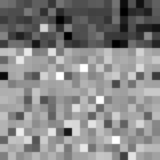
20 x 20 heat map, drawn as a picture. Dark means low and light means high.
Ninth with the lowest average: top right. Stripes: none. Average level on the scale: 50%. Seam: horizontal, 30% of the way down, the bottom part higher.
